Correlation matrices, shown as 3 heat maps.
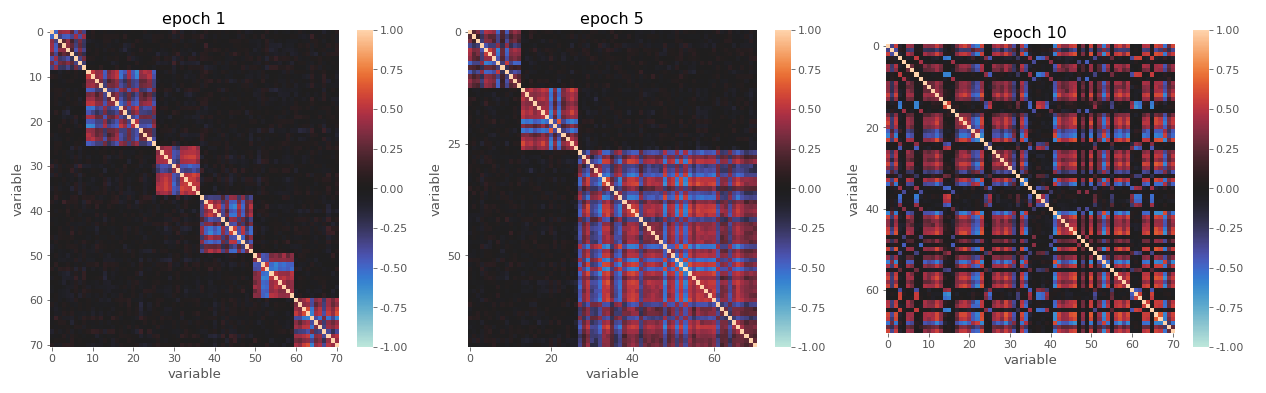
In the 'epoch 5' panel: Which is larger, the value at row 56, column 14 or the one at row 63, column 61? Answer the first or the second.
the first
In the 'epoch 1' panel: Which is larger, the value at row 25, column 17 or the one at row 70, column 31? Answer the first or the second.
the first
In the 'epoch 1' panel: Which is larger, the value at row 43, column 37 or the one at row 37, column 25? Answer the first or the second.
the second
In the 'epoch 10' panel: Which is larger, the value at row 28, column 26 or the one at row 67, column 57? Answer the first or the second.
the second
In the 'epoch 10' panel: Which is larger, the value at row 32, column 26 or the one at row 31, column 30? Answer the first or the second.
the first
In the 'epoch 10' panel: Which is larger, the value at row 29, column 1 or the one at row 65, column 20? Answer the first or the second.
the second
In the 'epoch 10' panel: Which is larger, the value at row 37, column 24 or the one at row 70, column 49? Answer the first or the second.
the second
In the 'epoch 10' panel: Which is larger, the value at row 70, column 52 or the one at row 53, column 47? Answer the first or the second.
the first
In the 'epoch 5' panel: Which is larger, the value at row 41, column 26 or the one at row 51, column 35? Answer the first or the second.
the first
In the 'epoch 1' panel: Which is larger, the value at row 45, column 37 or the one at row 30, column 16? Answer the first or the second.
the first
